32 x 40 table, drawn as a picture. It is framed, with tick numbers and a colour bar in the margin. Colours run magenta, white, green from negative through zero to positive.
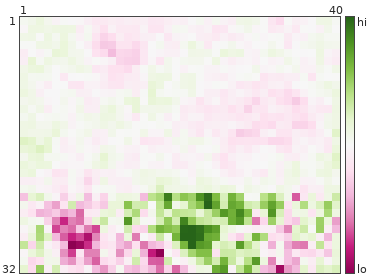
Average level on the scale: 50%. Seam: horizontal, 70% of the way down, the top part calmer. Ninth with the lowest average: bottom left. Slope: none.
